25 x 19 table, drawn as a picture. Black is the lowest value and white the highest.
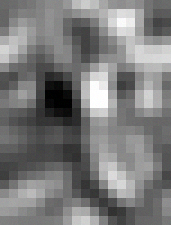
Average level on the scale: 50%. Odd rows or columns: none. Lone odd cells: none.
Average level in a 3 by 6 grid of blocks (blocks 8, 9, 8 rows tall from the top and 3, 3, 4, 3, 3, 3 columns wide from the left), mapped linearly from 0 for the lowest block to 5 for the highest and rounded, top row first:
3 2 2 3 5 3 / 2 0 0 5 2 3 / 2 2 2 3 3 2
